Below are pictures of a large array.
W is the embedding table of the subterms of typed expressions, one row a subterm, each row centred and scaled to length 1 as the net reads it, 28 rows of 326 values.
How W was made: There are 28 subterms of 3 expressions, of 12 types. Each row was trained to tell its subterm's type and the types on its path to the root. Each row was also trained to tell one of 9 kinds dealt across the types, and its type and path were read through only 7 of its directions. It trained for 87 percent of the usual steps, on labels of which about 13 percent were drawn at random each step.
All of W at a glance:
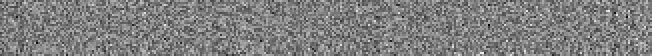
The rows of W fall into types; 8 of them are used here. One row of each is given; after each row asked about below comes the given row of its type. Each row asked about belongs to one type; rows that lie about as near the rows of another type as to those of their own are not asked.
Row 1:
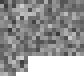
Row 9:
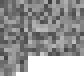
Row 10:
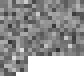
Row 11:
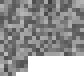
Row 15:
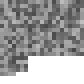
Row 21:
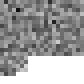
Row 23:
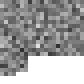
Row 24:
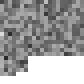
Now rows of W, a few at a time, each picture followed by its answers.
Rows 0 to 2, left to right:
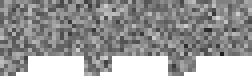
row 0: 11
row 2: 23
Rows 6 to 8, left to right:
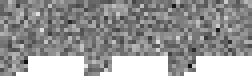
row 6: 15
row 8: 24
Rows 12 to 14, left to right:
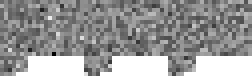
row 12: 21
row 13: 24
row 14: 21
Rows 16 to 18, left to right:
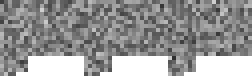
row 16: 24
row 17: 11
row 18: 9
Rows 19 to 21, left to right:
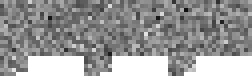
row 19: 15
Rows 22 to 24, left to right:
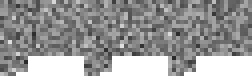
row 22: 11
